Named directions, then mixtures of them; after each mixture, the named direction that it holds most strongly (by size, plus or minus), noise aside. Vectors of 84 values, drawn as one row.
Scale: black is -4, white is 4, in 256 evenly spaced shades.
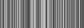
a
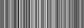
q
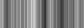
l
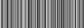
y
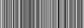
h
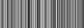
y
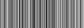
q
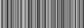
y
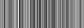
q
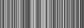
a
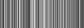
a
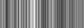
l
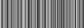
y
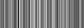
q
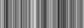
l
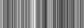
l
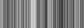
l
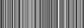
h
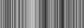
l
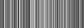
q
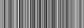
q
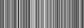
q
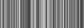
a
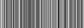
h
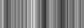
l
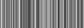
h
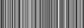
h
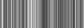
l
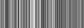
q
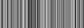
y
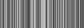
a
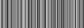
y
